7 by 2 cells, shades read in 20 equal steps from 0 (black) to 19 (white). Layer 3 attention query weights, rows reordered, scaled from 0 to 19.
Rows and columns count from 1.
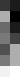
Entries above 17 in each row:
0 0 0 0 0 0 2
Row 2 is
13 0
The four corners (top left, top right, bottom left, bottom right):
4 2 18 19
